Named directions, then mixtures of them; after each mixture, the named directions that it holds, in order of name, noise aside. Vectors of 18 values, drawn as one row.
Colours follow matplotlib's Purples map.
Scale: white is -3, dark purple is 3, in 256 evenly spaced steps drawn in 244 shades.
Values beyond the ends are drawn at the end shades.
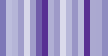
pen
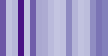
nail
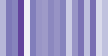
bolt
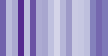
nail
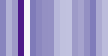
bolt, nail, pen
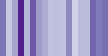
nail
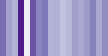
bolt, nail, pen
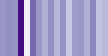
bolt, nail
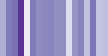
bolt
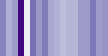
bolt, nail, pen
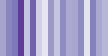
bolt, nail, pen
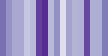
pen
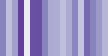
bolt, nail, pen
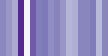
bolt, nail, pen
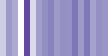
bolt, nail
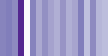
bolt, nail
